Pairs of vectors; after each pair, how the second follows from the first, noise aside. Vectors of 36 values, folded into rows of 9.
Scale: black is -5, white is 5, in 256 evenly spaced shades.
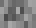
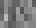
sign-scrambled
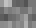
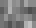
reversed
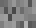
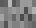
reversed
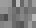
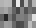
scaled up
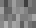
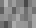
sign-scrambled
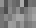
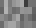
sign-scrambled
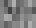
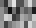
scaled up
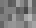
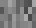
sign-scrambled
